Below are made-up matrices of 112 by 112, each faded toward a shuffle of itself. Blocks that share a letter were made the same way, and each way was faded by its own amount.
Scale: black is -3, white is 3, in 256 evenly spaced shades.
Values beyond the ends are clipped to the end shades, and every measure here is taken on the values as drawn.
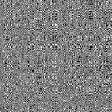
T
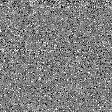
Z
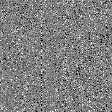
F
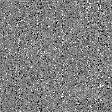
F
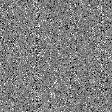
F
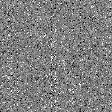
F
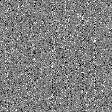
F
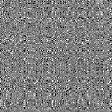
T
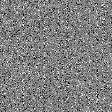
F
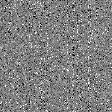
F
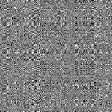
T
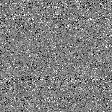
Z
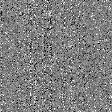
F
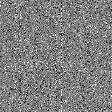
F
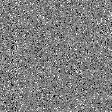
F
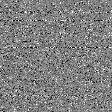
Z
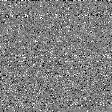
Z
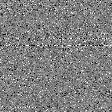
Z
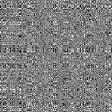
T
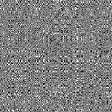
T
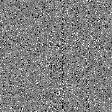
F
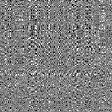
T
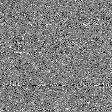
Z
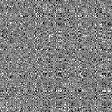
T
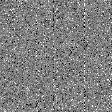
F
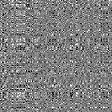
T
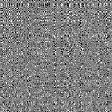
T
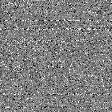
Z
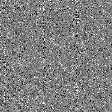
F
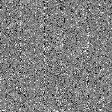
F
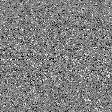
Z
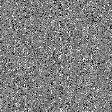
F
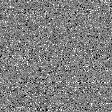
Z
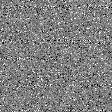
Z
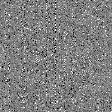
F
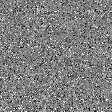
Z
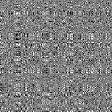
T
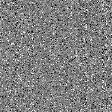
F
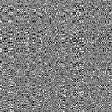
T
